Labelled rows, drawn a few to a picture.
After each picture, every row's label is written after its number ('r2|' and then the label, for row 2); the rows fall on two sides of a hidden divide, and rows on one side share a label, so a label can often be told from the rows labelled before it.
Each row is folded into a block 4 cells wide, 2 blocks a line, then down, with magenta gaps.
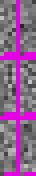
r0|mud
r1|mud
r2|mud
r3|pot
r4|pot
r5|mud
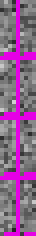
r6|mud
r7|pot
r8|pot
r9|mud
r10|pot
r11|mud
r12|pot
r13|mud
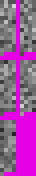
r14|pot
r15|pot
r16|pot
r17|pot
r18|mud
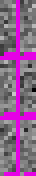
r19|mud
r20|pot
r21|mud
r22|mud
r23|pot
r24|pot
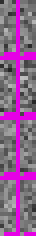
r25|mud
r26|mud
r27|mud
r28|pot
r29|pot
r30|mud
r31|mud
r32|mud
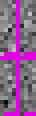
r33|mud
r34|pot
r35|mud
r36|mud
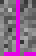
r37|pot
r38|mud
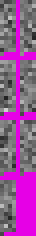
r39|mud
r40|pot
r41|pot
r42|pot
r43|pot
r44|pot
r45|mud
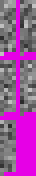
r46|mud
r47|mud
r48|pot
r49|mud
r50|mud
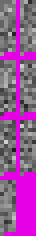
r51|pot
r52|pot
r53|mud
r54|pot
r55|mud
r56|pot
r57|pot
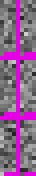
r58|mud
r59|mud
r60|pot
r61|pot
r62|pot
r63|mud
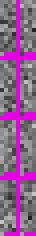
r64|pot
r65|mud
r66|pot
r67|pot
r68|pot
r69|mud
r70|pot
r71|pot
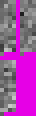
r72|mud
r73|pot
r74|pot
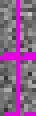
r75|mud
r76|pot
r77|mud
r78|mud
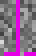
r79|pot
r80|pot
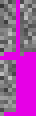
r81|mud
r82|pot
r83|mud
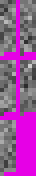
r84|mud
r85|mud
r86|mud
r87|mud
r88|mud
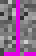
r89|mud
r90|pot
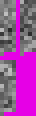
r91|mud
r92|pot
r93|pot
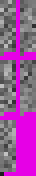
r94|pot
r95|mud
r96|mud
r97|mud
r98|mud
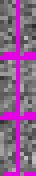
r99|mud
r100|mud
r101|pot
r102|pot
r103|mud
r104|pot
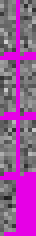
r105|pot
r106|pot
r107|pot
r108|pot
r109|mud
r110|mud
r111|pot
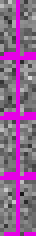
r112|mud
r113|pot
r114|mud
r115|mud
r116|pot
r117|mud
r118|mud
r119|pot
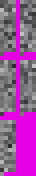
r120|pot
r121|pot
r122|pot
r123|mud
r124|pot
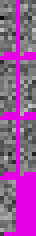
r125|pot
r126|pot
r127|mud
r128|pot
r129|mud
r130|pot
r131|pot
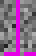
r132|mud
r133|pot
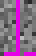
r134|pot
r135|pot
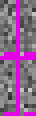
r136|mud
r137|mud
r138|mud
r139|pot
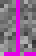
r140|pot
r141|pot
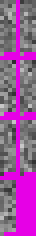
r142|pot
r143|mud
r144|mud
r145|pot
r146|pot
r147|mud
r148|mud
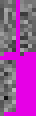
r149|mud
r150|pot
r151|pot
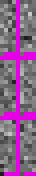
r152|pot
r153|pot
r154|mud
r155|pot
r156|pot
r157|mud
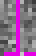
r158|pot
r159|pot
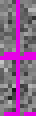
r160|mud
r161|mud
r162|mud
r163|pot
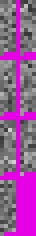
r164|pot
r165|pot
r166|mud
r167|pot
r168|pot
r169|mud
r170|mud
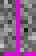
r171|mud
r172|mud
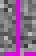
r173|pot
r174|pot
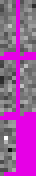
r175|pot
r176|mud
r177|pot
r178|pot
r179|mud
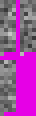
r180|mud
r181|mud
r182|pot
